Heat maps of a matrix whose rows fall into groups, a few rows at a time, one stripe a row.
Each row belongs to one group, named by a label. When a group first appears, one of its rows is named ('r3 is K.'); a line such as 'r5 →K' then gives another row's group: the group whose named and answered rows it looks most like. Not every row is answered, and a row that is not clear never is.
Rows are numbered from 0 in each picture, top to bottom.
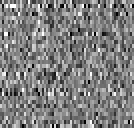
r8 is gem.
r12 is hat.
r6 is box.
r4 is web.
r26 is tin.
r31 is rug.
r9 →hat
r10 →web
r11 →gem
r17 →hat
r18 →tin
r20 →web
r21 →gem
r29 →gem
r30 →tin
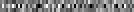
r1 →web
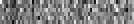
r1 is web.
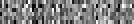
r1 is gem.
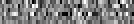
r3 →tin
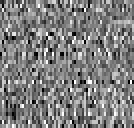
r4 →web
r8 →box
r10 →hat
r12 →box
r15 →box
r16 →gem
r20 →tin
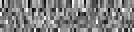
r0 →hat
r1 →hat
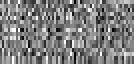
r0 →box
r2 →tin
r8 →box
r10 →hat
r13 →box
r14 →web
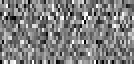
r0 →hat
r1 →gem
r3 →gem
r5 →hat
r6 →rug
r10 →hat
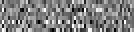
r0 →hat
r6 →hat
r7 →tin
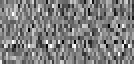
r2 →web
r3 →web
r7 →hat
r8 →tin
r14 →web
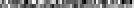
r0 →gem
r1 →box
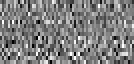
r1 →hat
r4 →rug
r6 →box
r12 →web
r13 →box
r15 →box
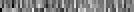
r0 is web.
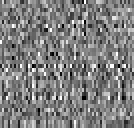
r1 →web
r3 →gem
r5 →hat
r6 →web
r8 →hat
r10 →rug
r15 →gem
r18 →tin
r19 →tin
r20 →gem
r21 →gem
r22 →hat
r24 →gem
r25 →hat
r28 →rug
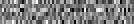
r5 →web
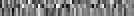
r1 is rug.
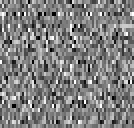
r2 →gem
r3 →tin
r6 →box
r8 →tin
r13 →gem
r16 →tin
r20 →tin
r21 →gem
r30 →rug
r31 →hat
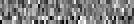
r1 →rug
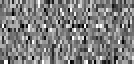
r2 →tin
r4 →web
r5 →tin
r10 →gem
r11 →tin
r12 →tin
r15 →gem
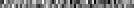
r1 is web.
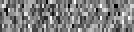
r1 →tin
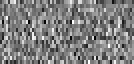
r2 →rug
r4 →gem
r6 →gem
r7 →gem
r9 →gem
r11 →gem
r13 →box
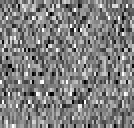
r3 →box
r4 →gem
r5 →tin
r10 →web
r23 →box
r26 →tin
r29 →hat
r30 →gem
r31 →web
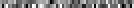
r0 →box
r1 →gem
